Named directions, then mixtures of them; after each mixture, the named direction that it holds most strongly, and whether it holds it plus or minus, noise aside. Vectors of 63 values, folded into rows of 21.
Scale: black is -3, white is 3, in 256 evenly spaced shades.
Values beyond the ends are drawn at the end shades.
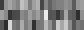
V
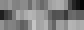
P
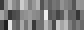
V, plus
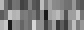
V, minus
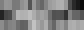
P, plus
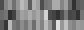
V, plus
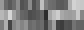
P, minus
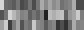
V, minus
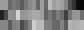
P, plus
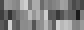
V, plus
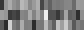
V, plus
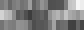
P, minus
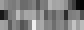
P, plus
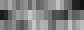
P, plus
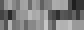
P, plus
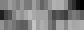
P, plus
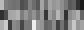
V, minus
